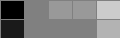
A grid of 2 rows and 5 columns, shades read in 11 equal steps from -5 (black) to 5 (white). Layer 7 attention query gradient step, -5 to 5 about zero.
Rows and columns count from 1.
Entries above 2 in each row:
1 0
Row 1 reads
-5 0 1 1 3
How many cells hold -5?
1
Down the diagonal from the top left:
-5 0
